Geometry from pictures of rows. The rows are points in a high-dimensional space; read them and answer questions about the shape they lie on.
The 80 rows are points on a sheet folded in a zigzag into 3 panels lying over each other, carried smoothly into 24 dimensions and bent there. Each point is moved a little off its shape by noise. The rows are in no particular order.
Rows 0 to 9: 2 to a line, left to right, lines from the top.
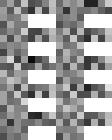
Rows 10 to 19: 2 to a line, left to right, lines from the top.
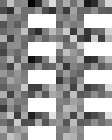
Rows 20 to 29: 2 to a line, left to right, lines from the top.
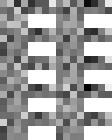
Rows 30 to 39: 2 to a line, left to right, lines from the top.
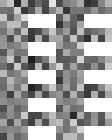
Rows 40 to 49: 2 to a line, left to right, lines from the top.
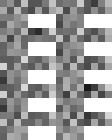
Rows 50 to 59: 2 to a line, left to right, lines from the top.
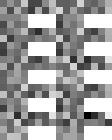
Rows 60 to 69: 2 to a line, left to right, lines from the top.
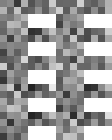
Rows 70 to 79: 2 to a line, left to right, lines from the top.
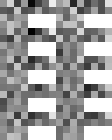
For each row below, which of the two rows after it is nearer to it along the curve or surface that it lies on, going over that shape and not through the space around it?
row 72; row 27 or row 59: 27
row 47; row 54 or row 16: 16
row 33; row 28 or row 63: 63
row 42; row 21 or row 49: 21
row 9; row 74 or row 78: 74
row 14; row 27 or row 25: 27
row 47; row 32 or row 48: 32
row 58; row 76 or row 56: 76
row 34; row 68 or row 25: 68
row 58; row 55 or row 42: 55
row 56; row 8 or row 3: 3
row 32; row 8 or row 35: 35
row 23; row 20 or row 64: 64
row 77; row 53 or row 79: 53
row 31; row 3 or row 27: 3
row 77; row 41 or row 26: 41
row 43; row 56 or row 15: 56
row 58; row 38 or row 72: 72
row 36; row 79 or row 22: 22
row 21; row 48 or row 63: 48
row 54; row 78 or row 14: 78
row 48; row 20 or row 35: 20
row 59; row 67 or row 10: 67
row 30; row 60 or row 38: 60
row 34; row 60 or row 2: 2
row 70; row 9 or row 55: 55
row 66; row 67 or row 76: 76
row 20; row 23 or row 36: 23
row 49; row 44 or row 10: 44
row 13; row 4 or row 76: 4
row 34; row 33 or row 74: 33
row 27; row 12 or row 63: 63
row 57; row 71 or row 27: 27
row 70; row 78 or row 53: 78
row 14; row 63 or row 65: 63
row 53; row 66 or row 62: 62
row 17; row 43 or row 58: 58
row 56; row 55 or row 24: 24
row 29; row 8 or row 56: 8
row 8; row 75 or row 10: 75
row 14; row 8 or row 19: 8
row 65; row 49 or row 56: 49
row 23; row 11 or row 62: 11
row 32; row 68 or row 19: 68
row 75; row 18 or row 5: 5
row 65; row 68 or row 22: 22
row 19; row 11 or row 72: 72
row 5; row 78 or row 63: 63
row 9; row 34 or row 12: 34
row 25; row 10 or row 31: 31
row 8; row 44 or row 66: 44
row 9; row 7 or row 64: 64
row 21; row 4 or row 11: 4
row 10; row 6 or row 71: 6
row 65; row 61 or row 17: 17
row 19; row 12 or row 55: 55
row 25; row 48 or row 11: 48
